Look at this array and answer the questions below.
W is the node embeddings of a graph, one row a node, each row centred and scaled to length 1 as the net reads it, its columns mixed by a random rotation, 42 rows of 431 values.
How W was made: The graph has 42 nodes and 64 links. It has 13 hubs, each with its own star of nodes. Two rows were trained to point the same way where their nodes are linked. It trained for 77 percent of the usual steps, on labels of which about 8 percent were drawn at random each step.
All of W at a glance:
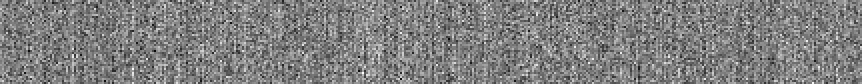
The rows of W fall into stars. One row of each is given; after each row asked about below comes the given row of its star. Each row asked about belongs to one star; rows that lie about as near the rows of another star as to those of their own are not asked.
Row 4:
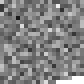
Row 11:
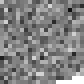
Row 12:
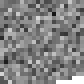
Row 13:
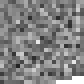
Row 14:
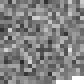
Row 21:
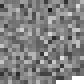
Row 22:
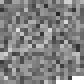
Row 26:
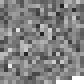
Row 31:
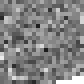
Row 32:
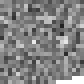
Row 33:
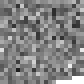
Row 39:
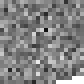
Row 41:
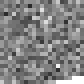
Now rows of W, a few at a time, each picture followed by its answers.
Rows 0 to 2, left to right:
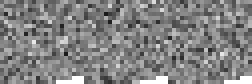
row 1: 11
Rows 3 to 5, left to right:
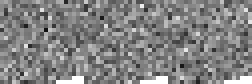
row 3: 39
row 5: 31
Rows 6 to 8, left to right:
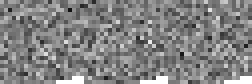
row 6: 41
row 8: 13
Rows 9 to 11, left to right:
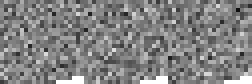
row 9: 12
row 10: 39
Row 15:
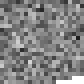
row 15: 21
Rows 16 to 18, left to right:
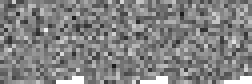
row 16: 14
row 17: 13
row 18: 32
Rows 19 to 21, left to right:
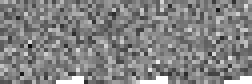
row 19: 4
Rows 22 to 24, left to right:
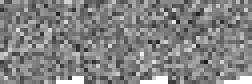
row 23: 11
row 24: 11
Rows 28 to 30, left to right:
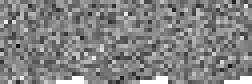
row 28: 22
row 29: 41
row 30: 21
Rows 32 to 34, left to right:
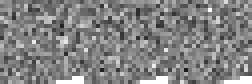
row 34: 33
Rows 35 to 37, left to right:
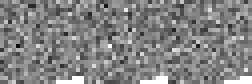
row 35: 22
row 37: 14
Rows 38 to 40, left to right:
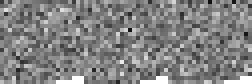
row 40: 32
